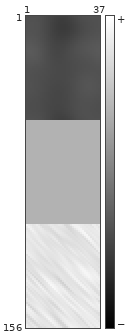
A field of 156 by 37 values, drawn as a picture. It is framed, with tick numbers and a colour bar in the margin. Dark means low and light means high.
The table splits into 3 rows of 1 panel. Panel 1,1: low, smooth, faint in contrast. Panel 2,1: high, flat. Panel 3,1: very high, slanting down to the right, faint in contrast.
